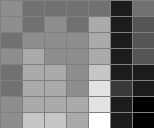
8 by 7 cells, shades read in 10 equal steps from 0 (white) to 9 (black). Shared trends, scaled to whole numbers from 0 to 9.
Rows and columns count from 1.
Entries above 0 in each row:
7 7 7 7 7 7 7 6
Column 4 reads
5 5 4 4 4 4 3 3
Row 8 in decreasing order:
9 8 4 3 2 2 0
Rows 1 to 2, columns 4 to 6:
5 5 8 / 5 3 8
